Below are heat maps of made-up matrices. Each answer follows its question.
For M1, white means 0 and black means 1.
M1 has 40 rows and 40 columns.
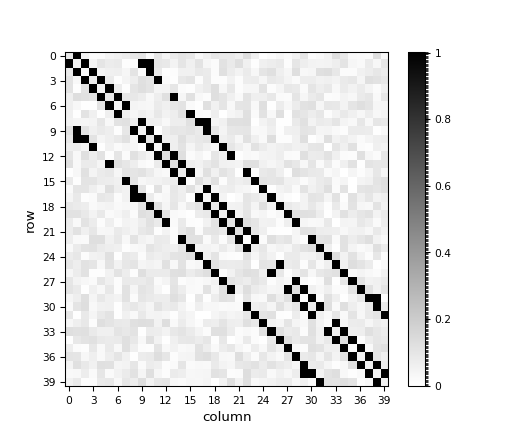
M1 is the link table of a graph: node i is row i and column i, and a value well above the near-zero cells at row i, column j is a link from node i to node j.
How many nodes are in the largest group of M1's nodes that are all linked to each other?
3
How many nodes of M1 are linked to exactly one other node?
1
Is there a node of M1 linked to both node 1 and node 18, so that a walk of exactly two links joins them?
yes
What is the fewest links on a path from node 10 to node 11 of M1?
1
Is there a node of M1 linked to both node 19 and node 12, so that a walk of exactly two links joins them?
yes
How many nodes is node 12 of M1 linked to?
3
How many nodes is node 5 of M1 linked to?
3
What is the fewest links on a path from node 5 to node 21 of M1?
4
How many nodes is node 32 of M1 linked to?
2
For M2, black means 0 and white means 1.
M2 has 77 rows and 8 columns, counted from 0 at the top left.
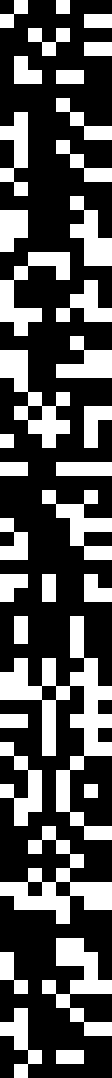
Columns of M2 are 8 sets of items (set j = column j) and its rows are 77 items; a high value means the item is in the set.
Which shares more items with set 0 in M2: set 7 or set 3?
set 7
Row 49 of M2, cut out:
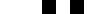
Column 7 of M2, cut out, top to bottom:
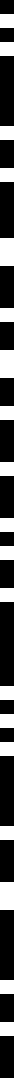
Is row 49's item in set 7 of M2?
yes
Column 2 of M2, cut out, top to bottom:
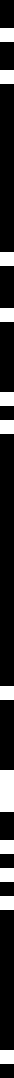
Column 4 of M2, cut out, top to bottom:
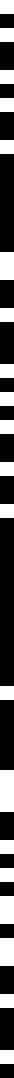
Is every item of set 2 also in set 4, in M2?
yes
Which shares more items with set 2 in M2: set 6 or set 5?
set 6
